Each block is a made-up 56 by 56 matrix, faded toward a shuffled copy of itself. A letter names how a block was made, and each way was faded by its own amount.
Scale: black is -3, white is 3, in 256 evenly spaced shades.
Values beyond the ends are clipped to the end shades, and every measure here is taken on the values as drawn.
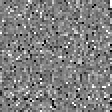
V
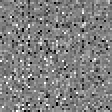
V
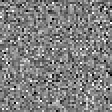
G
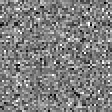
G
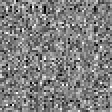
G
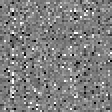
V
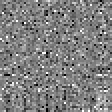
V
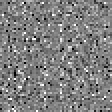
V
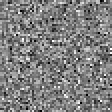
G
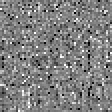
V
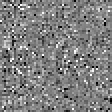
V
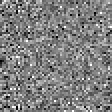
G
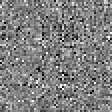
G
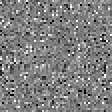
V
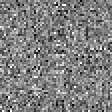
G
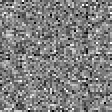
G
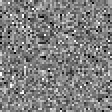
G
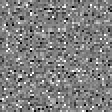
V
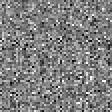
G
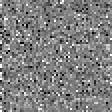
V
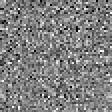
G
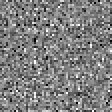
G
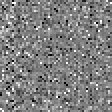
V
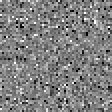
V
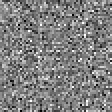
G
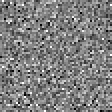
G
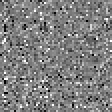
V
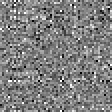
G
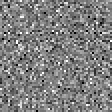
G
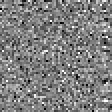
G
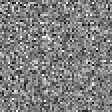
G
